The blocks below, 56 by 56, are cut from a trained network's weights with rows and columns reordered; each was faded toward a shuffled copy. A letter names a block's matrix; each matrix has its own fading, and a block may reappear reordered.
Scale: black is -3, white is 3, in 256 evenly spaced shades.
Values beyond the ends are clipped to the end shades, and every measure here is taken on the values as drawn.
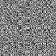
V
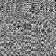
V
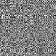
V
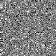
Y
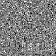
Y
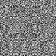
V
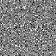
Y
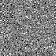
Y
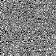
Y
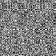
V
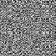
V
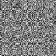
V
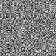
V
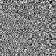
V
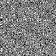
Y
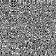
Y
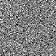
Y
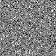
Y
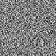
V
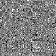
Y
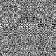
V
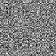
V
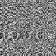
V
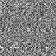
V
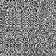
V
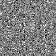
Y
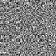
V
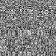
V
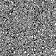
Y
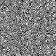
Y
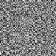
V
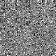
Y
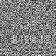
V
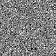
Y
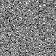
Y
